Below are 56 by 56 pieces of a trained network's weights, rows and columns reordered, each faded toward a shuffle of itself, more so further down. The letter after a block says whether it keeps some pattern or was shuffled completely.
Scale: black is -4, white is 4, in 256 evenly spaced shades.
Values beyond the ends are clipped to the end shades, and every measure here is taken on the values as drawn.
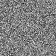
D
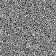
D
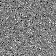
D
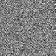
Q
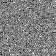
D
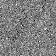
D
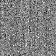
Q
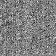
Q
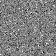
D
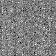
Q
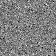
D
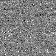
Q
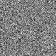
Q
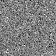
D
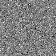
D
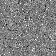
D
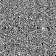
Q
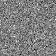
Q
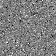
D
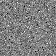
D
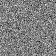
D
